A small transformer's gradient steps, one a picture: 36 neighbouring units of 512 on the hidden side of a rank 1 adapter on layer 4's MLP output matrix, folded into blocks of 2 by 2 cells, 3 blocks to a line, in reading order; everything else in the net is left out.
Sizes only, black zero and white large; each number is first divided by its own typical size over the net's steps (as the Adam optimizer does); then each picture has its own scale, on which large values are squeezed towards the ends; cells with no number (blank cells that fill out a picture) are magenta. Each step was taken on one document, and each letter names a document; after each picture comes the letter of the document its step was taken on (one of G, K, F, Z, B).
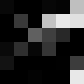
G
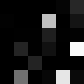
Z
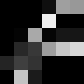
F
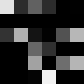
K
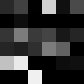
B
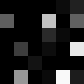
Z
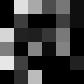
B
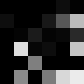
Z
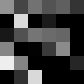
B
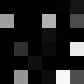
Z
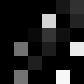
Z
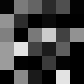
B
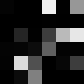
F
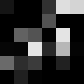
F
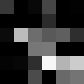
K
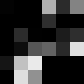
F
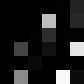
Z
